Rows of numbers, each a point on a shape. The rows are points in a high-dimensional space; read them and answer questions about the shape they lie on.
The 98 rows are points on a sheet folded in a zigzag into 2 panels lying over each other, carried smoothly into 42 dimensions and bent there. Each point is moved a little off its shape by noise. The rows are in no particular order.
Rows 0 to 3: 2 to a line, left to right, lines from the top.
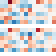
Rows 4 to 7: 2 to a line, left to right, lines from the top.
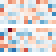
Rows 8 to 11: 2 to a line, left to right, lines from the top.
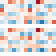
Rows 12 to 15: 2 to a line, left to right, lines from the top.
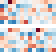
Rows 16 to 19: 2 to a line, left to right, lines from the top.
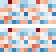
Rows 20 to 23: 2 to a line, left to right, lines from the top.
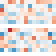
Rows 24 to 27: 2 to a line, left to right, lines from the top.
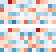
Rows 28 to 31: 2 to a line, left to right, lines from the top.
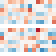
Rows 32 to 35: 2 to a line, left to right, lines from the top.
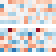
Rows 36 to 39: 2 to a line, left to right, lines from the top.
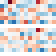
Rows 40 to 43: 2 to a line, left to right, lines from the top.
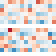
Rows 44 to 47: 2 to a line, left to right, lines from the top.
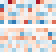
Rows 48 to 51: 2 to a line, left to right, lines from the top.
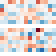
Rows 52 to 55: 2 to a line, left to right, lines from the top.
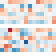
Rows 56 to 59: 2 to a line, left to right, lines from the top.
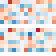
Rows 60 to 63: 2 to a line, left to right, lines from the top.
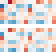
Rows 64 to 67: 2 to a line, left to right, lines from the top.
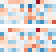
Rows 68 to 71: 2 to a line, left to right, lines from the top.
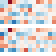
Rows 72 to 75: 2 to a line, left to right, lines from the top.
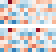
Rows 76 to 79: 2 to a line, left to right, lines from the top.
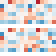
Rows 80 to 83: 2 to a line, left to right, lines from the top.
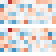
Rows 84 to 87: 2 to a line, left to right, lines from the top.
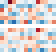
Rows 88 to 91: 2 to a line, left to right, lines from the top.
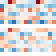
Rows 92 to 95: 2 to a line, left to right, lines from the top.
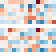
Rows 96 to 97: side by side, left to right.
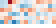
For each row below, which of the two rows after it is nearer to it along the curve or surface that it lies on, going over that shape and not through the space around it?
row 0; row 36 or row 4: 36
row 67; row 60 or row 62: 60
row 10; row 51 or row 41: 41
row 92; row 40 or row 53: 53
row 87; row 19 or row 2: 19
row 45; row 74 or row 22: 74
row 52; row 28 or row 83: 83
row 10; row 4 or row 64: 4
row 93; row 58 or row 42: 42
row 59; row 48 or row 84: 84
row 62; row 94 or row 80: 94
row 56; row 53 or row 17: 17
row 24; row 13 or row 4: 4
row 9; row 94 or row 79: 94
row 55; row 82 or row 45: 45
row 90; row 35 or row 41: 35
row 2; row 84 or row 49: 49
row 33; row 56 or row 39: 39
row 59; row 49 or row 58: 49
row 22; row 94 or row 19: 19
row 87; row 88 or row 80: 88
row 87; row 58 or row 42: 58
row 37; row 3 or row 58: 58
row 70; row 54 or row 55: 54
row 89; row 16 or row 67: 16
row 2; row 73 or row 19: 19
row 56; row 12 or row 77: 77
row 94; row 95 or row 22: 95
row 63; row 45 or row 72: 45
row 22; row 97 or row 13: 13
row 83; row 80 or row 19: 80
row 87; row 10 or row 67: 10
